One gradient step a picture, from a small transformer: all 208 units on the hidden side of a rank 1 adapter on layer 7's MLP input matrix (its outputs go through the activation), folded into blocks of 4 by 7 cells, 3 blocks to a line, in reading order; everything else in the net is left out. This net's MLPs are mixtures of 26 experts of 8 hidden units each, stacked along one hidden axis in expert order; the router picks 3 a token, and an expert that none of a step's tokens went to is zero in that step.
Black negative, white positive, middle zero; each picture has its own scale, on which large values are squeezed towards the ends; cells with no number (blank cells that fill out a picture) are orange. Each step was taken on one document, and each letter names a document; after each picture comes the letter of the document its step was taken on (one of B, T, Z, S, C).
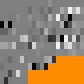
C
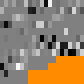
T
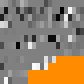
C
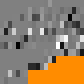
C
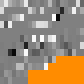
T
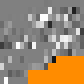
C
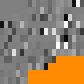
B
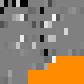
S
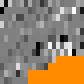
T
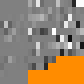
B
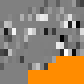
B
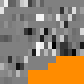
T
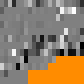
T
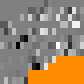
C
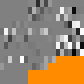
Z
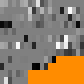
C
